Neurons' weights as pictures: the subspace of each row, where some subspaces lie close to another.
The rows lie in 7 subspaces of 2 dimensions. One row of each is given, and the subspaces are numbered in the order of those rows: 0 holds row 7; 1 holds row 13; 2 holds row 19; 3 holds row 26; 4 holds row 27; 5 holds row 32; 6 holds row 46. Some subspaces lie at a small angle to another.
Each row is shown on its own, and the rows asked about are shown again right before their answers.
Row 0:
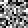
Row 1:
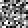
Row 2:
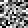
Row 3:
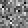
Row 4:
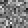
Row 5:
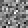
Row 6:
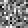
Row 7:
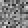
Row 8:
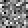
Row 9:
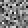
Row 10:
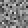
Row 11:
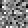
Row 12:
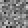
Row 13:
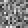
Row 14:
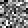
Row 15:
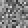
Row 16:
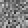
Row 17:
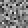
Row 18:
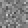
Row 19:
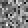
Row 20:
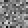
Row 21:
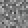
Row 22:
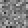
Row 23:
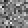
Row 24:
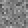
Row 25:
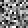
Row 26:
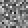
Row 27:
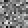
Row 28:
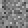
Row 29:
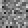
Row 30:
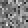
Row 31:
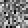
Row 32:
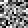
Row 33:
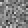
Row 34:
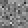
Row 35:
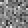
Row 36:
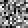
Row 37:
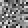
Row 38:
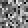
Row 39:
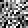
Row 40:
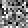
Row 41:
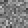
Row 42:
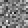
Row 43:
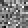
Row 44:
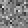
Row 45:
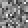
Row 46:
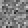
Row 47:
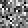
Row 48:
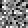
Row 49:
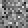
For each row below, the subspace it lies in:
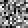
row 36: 1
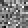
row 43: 0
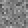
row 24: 0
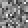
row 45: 2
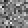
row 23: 4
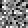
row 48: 6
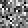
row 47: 4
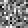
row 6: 1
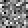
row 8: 0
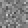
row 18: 2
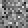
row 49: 6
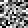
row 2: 5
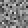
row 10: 3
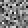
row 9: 3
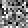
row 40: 6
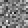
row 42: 5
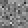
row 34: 1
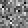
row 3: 4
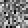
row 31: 1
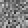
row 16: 1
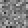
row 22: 0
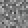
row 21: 3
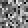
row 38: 2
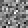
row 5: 6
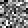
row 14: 5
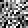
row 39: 1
